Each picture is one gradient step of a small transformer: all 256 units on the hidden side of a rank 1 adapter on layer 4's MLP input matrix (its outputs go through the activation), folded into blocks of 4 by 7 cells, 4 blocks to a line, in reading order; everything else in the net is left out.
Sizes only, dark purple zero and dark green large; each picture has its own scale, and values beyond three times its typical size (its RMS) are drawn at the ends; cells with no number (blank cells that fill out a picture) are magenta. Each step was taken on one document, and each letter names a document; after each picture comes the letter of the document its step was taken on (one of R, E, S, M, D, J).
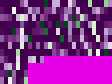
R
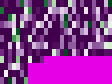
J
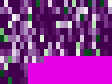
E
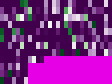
R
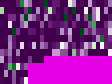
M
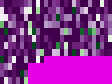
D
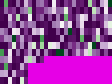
E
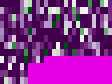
D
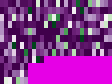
D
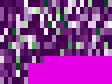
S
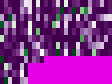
D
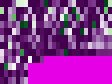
J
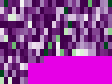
E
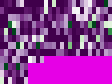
S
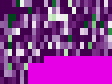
J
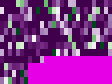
M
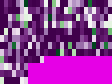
S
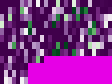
D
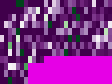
J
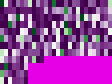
E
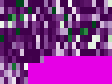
J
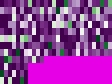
E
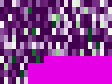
D
